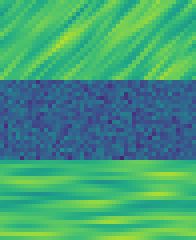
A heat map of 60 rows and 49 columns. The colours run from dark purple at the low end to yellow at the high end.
The table splits into 3 rows of 1 panel. Panel 1,1: high, slanting up to the right. Panel 2,1: low, fine-grained. Panel 3,1: high, streaked across.
